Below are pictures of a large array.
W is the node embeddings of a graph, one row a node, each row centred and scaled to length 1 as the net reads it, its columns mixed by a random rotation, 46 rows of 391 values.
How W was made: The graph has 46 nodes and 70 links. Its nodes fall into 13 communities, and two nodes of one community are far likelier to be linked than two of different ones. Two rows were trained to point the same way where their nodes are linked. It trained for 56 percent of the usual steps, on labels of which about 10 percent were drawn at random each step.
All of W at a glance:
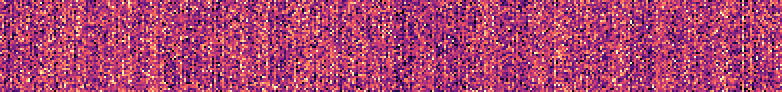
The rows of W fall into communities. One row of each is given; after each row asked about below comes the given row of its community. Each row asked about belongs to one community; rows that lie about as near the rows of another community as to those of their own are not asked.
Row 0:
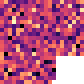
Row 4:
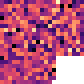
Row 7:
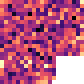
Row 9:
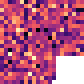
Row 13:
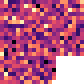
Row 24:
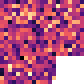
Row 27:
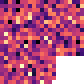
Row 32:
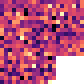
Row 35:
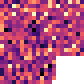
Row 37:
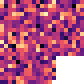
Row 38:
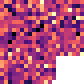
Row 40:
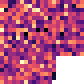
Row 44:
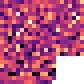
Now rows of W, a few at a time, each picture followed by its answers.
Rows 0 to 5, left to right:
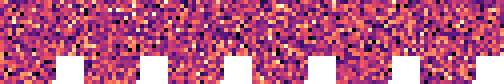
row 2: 0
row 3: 13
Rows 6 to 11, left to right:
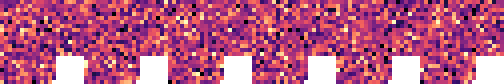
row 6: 40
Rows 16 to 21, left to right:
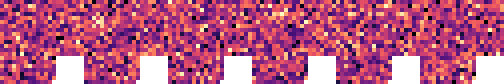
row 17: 9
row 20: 37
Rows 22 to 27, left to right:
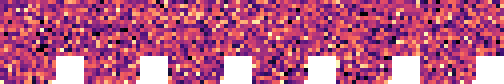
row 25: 44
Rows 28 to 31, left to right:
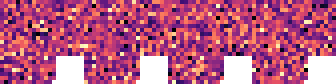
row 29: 35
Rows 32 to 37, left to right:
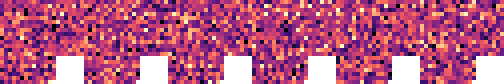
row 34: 27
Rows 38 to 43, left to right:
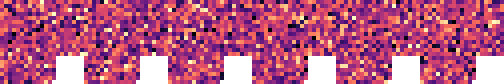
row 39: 40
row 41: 4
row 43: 24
